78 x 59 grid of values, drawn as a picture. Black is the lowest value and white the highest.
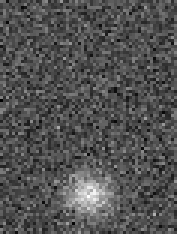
No row or column stands out. On average the colour sits 30% of the way up the scale. The ninth with the highest average is the bottom middle. No regular stripes run through it. A single bump stands in the bottom middle.
